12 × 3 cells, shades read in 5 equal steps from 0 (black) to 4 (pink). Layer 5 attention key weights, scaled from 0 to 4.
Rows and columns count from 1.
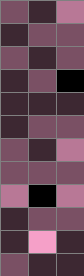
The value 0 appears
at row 4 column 3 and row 9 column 2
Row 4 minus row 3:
-1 1 -2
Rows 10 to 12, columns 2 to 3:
2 2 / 4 1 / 1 1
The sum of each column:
19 19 22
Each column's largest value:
3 4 3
